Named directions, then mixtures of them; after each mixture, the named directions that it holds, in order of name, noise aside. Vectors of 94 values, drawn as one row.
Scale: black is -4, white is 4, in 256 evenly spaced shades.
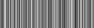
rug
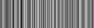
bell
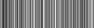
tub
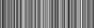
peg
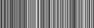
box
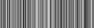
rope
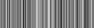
rope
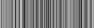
bell, peg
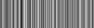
bell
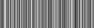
rug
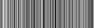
tub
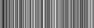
tub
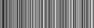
rug, tub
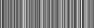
peg, rope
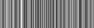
bell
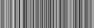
bell, peg, rug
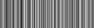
bell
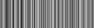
bell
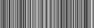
rope, tub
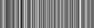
bell
